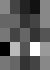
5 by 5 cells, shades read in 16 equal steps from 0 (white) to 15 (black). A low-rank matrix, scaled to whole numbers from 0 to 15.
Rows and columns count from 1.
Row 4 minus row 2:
6 -5 -2 -11 -1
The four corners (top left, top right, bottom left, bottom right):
7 7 8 7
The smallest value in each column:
7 4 9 0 6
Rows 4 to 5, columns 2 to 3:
4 10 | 9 12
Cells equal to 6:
1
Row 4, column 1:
15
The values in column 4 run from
0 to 14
